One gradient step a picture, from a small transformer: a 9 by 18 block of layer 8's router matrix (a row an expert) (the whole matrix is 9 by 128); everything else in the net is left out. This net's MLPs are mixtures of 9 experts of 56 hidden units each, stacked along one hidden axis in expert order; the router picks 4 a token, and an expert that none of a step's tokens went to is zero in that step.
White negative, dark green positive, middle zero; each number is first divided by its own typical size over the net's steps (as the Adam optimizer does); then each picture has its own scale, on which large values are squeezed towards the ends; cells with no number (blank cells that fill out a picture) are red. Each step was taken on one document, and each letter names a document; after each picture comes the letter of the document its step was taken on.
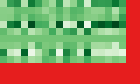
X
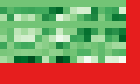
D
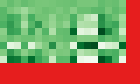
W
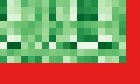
W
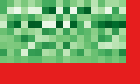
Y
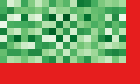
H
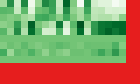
X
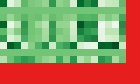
W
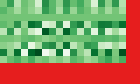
Y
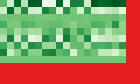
Y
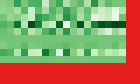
X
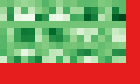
D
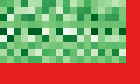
Y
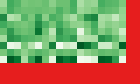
W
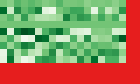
D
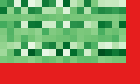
Y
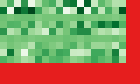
X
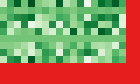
X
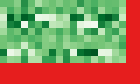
H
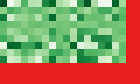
W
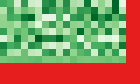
H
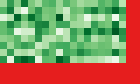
D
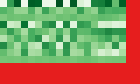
Y
